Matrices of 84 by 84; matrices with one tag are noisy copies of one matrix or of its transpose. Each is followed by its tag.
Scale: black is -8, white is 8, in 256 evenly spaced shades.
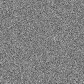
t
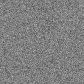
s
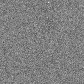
s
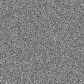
t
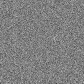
t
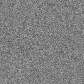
s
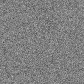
s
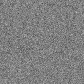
s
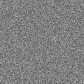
t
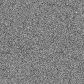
s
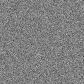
t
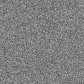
s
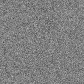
s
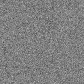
s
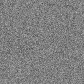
s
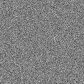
t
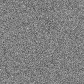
s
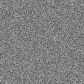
t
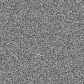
t
